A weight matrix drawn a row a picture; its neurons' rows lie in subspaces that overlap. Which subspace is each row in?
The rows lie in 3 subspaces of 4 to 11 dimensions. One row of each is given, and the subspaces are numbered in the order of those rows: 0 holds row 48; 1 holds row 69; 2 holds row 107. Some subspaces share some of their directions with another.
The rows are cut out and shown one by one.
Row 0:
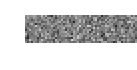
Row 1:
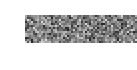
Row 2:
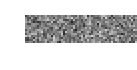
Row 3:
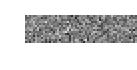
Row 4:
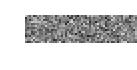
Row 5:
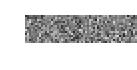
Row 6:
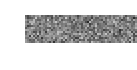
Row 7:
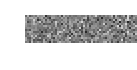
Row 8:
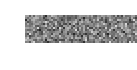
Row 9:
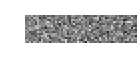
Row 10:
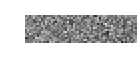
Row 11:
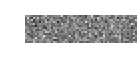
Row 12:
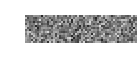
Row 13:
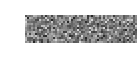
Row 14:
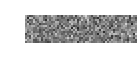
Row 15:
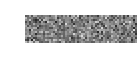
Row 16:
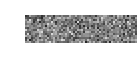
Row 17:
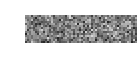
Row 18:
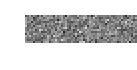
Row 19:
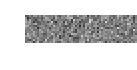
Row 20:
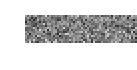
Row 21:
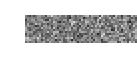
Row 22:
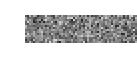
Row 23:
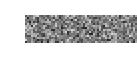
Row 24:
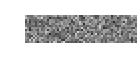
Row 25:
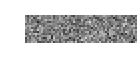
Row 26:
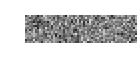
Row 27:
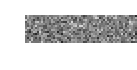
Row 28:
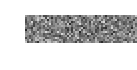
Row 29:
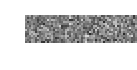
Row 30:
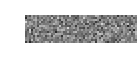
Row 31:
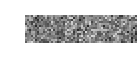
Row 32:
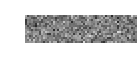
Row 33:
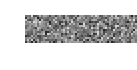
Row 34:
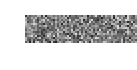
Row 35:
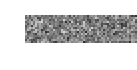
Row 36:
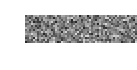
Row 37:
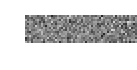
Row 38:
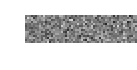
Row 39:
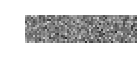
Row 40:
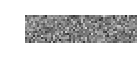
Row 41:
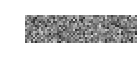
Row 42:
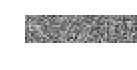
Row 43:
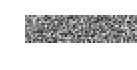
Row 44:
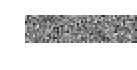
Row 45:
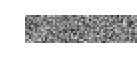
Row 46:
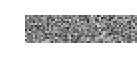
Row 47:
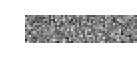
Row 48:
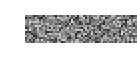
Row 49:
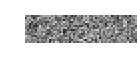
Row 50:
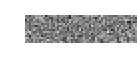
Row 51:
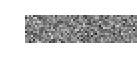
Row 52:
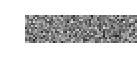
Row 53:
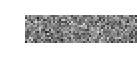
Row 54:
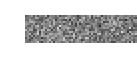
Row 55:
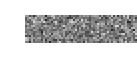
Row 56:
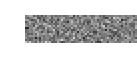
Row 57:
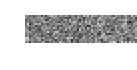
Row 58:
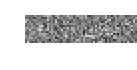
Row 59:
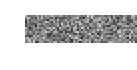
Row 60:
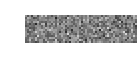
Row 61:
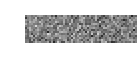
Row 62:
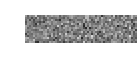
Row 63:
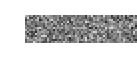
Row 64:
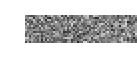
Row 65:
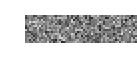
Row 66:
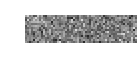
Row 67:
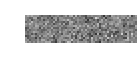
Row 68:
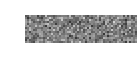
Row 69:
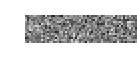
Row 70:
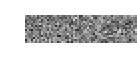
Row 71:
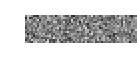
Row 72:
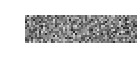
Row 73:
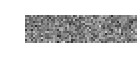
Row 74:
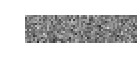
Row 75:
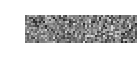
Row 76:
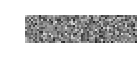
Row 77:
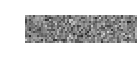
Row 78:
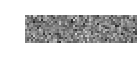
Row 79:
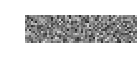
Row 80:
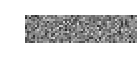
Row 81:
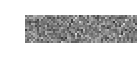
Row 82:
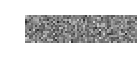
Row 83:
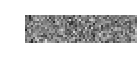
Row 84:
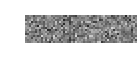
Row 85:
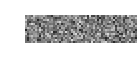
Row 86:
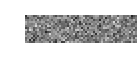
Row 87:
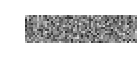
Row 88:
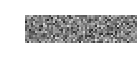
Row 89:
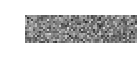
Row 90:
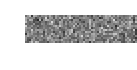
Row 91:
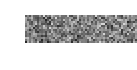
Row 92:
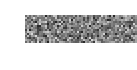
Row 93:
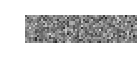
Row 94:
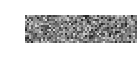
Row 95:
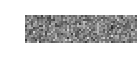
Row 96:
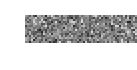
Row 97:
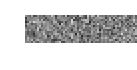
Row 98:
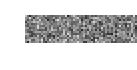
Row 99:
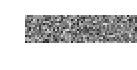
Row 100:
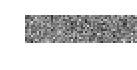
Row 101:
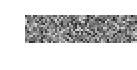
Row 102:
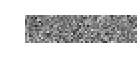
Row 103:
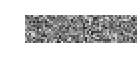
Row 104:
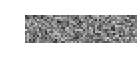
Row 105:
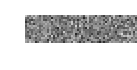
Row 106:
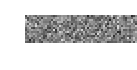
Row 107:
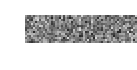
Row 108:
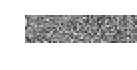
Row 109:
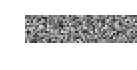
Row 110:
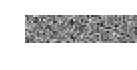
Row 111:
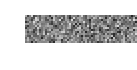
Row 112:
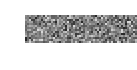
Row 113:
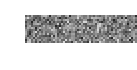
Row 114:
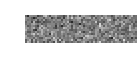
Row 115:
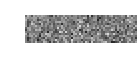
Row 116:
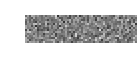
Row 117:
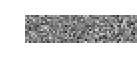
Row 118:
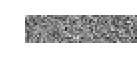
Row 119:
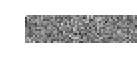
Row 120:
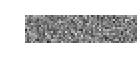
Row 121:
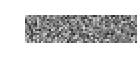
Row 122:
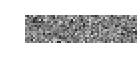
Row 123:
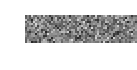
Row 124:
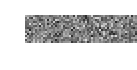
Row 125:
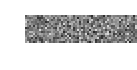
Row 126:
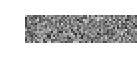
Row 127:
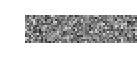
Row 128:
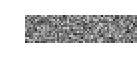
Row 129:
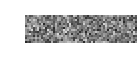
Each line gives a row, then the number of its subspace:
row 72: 2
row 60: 1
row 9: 1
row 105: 1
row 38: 1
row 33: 2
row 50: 2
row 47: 2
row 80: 1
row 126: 0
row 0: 0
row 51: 1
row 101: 2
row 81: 0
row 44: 1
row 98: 1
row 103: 1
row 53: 2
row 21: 0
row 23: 1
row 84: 1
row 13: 1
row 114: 2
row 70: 2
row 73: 2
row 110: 1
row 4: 2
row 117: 1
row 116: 1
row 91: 2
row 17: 2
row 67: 1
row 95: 2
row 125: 1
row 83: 2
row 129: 1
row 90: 2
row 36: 1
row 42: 1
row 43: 0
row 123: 2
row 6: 2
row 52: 1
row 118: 0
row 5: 0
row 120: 0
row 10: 1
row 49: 1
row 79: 2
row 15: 2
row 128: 2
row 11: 1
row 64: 1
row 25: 1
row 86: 0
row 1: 2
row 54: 2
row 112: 1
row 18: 1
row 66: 2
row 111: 2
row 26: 1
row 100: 2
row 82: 1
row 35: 2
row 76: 1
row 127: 2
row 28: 2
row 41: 2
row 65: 0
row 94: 1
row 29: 1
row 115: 0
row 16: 0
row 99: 1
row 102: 0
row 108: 0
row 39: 1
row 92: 1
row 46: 1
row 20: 1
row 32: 2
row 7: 0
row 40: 1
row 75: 1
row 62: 1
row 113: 2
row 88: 2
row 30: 2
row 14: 1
